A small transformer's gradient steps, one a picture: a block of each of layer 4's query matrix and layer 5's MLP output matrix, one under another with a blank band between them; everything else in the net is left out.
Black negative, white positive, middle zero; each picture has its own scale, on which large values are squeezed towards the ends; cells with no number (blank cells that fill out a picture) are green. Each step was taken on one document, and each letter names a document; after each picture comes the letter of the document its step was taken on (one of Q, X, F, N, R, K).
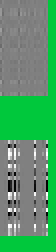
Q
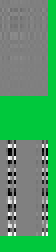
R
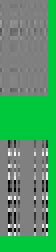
Q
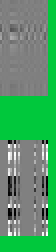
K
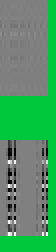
R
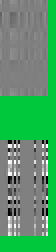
K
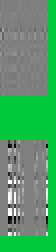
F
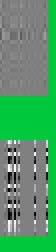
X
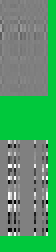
Q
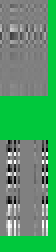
K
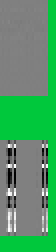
R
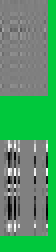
X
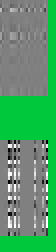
K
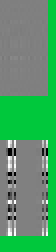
R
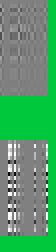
Q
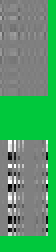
F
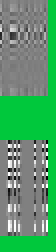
K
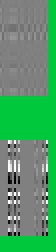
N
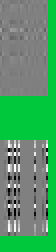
X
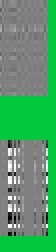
F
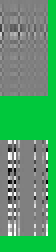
Q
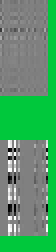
N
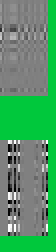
N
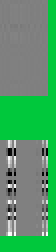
R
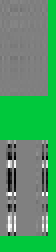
R
